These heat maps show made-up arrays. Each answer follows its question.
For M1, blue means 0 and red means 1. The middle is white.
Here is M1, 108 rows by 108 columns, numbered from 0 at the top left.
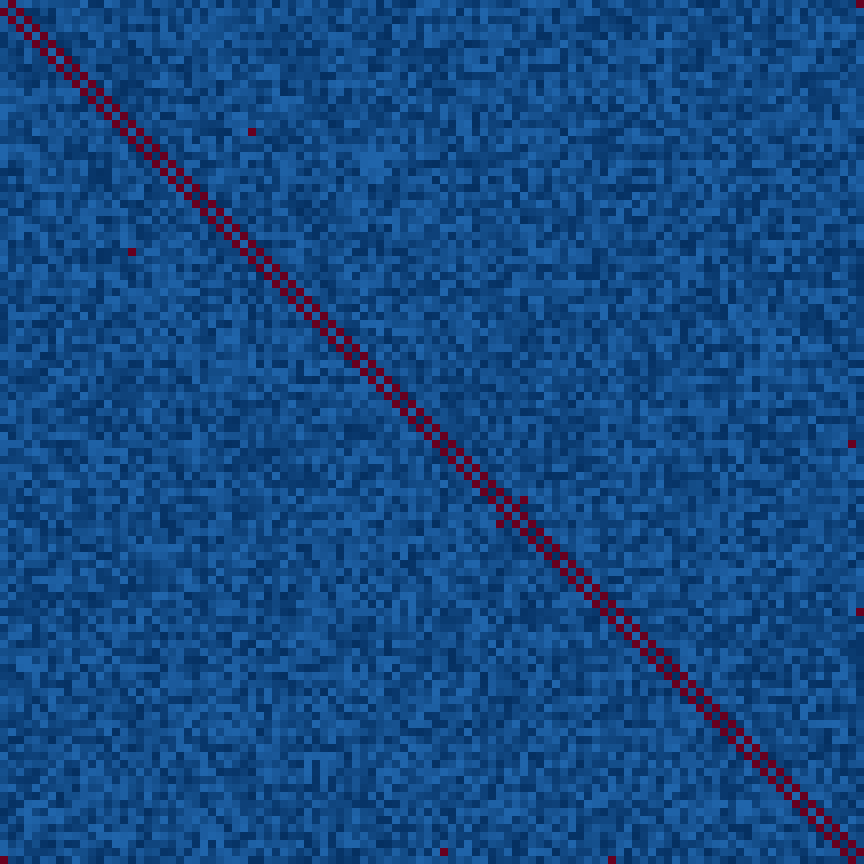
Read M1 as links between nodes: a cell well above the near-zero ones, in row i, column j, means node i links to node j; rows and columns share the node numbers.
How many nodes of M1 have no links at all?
0
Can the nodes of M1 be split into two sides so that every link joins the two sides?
yes
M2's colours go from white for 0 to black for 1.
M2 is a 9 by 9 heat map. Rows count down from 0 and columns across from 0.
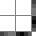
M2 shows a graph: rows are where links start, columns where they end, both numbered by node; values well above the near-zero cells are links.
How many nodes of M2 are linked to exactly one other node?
8
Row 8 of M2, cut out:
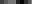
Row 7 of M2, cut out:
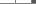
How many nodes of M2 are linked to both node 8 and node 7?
0
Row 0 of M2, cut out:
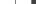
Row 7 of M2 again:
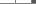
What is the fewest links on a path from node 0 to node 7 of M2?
2
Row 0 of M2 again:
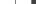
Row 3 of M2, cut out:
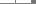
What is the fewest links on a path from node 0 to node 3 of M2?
2
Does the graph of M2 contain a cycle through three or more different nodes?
no
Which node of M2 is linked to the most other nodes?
node 8
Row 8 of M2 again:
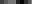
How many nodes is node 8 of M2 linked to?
8
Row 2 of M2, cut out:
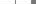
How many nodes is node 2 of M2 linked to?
1
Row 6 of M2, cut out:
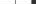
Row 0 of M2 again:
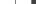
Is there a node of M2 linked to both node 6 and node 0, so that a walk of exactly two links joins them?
yes
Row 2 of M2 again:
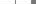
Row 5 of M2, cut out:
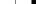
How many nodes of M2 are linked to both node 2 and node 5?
1
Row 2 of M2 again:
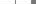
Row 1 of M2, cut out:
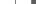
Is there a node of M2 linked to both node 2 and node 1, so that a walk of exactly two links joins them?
yes
